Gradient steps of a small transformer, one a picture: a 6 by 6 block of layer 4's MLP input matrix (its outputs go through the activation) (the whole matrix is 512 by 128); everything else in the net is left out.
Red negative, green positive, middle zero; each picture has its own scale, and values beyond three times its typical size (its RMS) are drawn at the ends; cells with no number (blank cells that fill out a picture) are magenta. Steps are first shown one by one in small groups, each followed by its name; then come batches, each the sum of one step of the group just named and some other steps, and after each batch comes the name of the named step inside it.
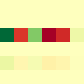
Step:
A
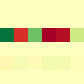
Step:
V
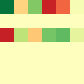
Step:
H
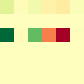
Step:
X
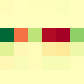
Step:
V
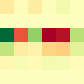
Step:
V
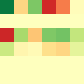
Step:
H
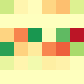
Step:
A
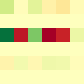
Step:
V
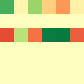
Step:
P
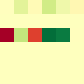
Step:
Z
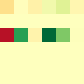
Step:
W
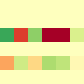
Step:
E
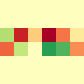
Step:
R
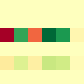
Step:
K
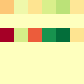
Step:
Z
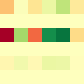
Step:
K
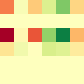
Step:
R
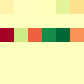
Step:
P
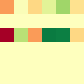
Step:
W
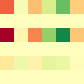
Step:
E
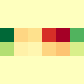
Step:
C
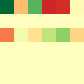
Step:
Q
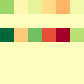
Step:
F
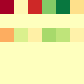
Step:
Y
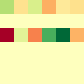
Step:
Q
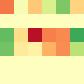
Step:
C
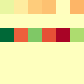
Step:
F
